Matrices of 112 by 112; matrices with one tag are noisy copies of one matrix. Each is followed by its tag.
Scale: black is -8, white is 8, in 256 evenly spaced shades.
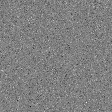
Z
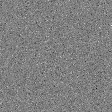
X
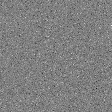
X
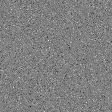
Z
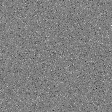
X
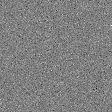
X
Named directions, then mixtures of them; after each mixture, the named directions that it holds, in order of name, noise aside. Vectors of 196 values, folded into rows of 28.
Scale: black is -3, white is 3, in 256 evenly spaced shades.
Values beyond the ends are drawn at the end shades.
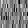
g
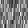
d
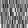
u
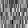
d, u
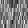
d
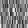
u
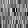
g, u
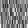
u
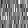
g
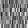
d, u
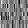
g, u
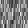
d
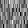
d, u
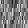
d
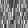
d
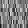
u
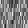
d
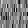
g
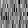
g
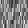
d
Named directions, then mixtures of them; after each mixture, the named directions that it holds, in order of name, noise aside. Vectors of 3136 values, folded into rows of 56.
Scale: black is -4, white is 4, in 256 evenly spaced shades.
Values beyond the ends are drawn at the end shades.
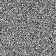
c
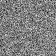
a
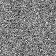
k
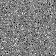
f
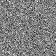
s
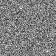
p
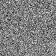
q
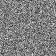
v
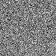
q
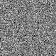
c, f, k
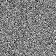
c, s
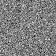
k, s, v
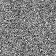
k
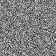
s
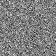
s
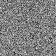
c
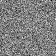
a, k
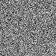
q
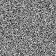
k, q, s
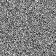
c, s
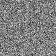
f, k, v
